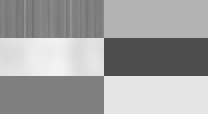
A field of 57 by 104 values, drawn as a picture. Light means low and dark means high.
The table splits into 3 rows of 2 panels. Panel 1,1: middling, streaked downward, faint in contrast. Panel 1,2: low, flat. Panel 2,1: very low, smooth, faint in contrast. Panel 2,2: high, flat. Panel 3,1: middling, flat. Panel 3,2: very low, flat.
